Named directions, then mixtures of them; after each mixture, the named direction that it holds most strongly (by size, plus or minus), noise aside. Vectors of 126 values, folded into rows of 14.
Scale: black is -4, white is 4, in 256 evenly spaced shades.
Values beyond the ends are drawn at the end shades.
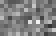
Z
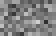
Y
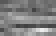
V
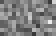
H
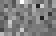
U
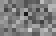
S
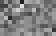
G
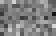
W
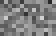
G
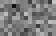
Y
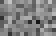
Z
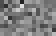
G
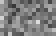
Y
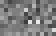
Z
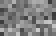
W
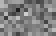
Y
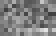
S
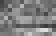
V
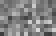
Z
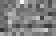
U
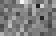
U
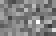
Z
